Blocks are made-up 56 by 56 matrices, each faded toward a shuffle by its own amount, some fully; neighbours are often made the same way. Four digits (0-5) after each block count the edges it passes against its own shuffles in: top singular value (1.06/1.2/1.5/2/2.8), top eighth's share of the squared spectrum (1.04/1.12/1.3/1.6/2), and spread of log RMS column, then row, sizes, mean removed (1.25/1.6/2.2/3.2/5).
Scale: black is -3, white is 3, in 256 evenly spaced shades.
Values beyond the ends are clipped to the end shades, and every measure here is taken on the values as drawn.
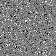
0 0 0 0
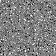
0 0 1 0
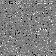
3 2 1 1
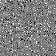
3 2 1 1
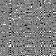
4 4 2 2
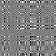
5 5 4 4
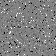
1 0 0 0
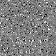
3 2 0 1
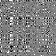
4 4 2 3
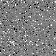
2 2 0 1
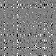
4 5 3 3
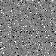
3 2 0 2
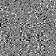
4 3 2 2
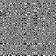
4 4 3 3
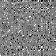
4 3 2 2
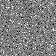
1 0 0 0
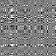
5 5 4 4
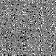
3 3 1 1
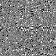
3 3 2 2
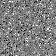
1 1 0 0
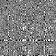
4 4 2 2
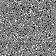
1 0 0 0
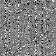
2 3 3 0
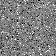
1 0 0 0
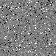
1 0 0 0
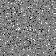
2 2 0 1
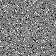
1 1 0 0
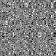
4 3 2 2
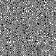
3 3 2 1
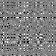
4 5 2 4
